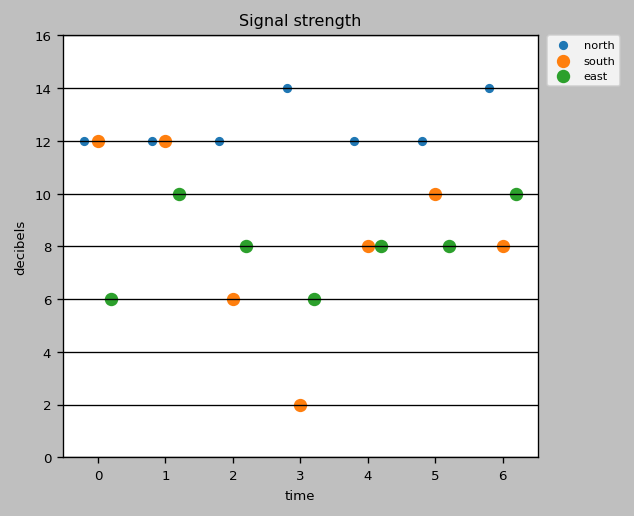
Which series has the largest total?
north
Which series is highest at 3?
north
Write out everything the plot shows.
Title: Signal strength
x-axis: time, ticks 0 1 2 3 4 5 6
y-axis: decibels, ticks 0 2 4 6 8 10 12 14 16
Legend: north, south, east
Values:
north: 12 12 12 14 12 12 14
south: 12 12 6 2 8 10 8
east: 6 10 8 6 8 8 10
